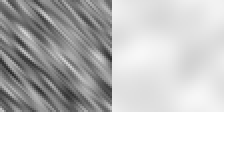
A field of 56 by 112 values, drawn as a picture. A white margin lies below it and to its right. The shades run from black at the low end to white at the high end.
It is made of 1 by 2 panels. Panel 1,1: middling, slanting down to the right, strong in contrast. Panel 1,2: very high, smooth, faint in contrast.
